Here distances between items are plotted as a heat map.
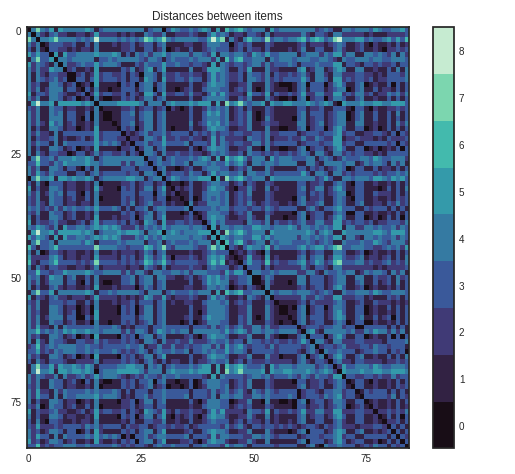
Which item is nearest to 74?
60
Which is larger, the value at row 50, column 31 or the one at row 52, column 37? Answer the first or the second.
the first
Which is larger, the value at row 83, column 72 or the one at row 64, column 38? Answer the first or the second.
the second
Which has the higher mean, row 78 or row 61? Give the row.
61
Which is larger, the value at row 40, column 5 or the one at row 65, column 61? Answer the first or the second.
the first
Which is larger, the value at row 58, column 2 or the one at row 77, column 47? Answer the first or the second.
the first
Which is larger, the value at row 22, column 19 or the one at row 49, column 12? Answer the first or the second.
the second
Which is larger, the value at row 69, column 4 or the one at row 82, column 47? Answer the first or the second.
the first
